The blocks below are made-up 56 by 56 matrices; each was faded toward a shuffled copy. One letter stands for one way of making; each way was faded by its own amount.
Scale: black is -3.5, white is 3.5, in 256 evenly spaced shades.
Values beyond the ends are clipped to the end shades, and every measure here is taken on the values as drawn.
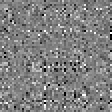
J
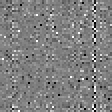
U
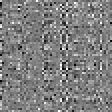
U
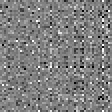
U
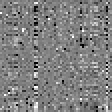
U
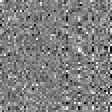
U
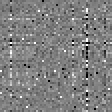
U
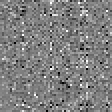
J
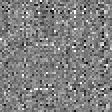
J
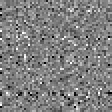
J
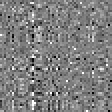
U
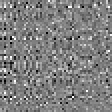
U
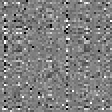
U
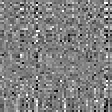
U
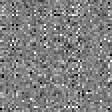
J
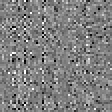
J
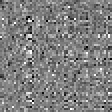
J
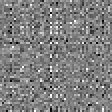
U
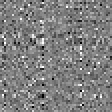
J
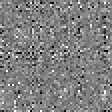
J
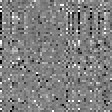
U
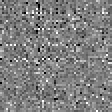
J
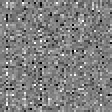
J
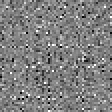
J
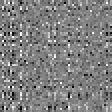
U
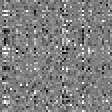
U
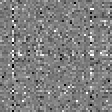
J
